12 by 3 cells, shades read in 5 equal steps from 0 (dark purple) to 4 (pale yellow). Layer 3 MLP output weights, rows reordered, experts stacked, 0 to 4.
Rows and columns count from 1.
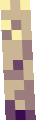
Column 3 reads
4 3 3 3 2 2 3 3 2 2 2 1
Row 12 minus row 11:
0 -3 -1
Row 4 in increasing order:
2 3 4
